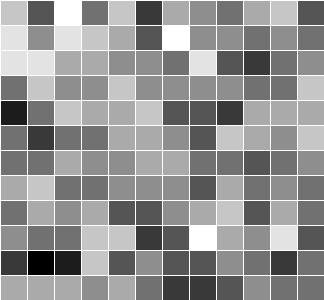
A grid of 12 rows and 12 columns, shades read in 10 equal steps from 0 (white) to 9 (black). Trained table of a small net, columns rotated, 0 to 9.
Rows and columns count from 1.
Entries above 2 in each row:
8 8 9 9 10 10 12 11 11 8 11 12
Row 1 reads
2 6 0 5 2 7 3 4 5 3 2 6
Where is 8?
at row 5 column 1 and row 11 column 3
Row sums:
45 39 44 45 51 49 52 50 50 45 69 55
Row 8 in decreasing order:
6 5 5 5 5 4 4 4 4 3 3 2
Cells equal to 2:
16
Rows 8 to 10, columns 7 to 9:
4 6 3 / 4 3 2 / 6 0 3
